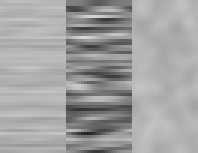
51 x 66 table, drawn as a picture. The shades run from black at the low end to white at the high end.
The table splits into one row of 3 panels. Panel 1,1: high, streaked across, faint in contrast. Panel 1,2: middling, streaked across, strong in contrast. Panel 1,3: high, blotchy, faint in contrast.
